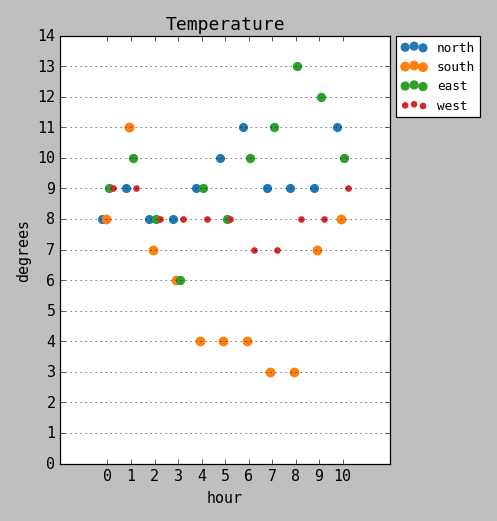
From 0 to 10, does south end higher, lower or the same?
the same
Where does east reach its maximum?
8
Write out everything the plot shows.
Title: Temperature
x-axis: hour, ticks 0 1 2 3 4 5 6 7 8 9 10
y-axis: degrees, ticks 0 1 2 3 4 5 6 7 8 9 10 11 12 13 14
Legend: north, south, east, west
Values:
north: 8 9 8 8 9 10 11 9 9 9 11
south: 8 11 7 6 4 4 4 3 3 7 8
east: 9 10 8 6 9 8 10 11 13 12 10
west: 9 9 8 8 8 8 7 7 8 8 9
